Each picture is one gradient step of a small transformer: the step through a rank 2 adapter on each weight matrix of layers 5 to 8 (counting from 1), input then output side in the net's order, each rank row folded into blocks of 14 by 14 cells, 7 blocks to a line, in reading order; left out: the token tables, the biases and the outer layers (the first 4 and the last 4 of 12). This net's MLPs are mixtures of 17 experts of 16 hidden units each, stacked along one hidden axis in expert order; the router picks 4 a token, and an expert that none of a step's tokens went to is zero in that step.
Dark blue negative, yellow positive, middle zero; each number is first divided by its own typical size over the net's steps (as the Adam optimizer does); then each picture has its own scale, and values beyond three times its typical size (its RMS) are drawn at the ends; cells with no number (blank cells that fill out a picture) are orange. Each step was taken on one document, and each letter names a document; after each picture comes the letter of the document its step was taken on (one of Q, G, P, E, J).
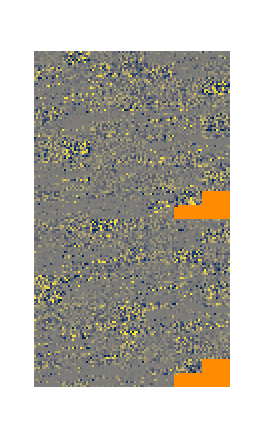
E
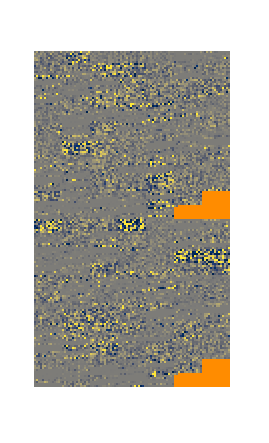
E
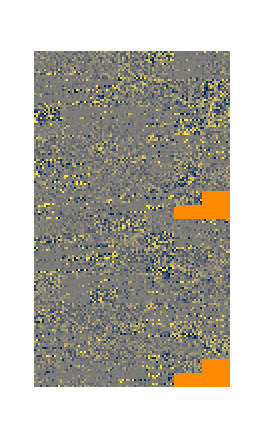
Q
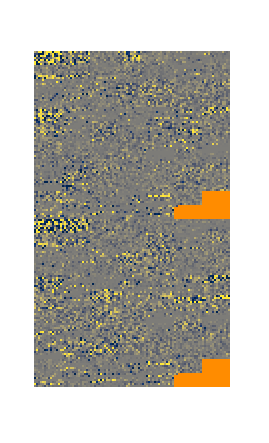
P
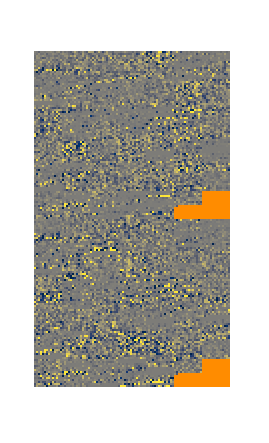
P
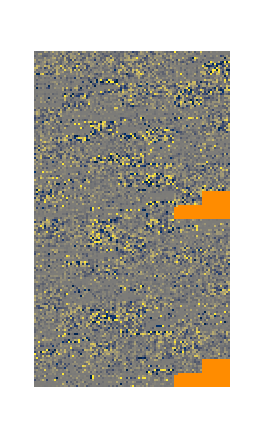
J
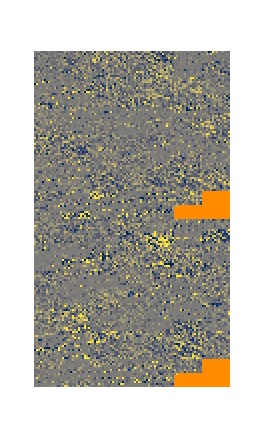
Q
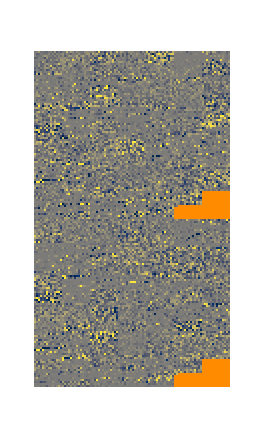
Q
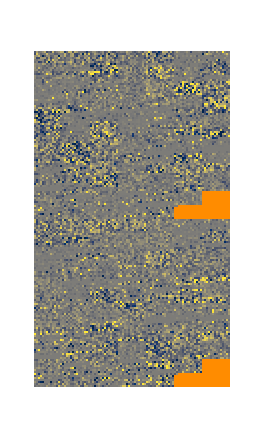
P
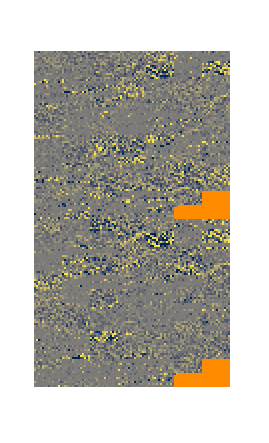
Q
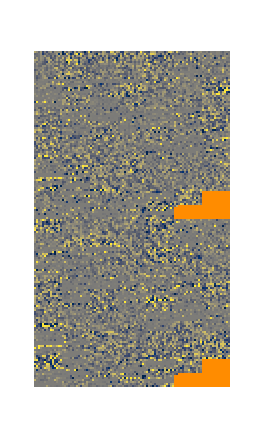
J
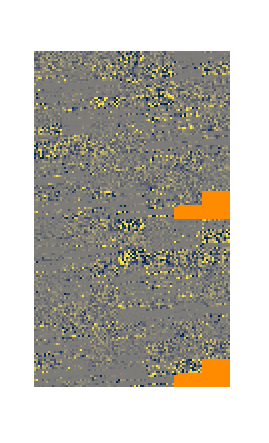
E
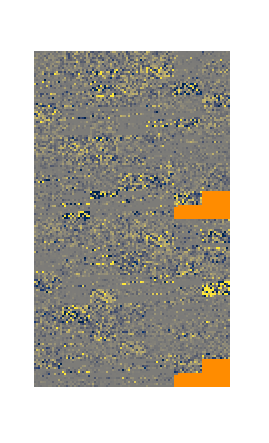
Q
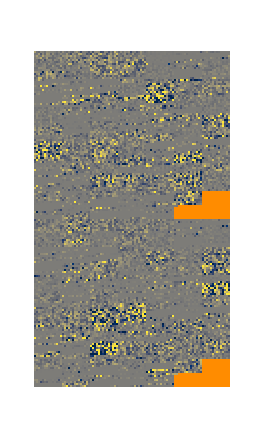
E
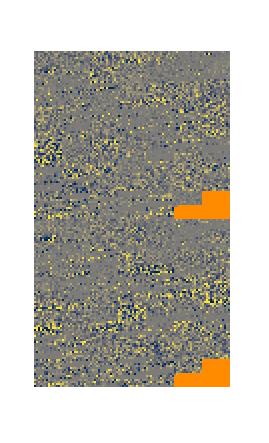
P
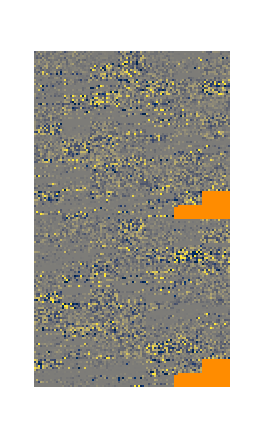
E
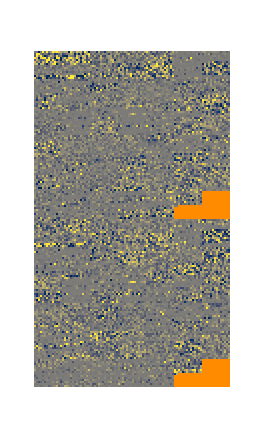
Q
